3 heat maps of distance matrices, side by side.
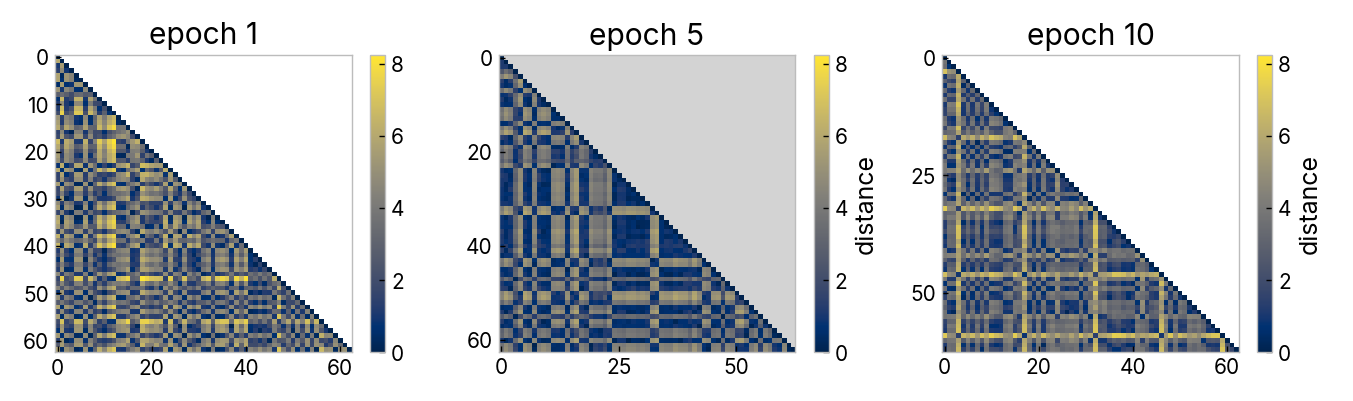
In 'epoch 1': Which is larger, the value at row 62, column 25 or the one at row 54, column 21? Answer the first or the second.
the first
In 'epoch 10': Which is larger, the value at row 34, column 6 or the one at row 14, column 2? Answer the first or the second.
the first
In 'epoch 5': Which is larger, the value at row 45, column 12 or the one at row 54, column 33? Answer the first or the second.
the second
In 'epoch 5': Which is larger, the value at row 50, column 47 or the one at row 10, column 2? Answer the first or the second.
the first
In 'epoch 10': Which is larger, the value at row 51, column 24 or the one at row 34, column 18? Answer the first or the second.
the second
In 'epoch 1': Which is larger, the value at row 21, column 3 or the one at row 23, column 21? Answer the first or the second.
the second
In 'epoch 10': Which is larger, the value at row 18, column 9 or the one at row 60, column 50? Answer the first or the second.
the second
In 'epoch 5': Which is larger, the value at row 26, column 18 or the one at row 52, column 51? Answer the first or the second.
the second
